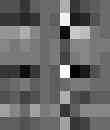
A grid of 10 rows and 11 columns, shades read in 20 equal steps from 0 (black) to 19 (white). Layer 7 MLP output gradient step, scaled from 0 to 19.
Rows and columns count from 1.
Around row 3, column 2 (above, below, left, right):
4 9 11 13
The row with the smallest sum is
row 6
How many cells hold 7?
15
